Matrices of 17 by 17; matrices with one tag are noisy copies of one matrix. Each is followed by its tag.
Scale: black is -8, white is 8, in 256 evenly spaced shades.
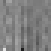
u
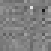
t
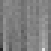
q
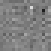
t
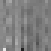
u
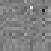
t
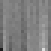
q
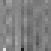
u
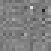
t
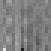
u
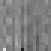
u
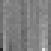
q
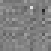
t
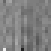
u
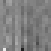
u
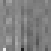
u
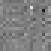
t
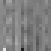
u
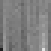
q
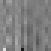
u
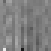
u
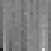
q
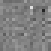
t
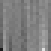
q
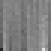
q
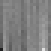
q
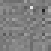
t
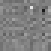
t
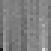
q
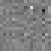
t
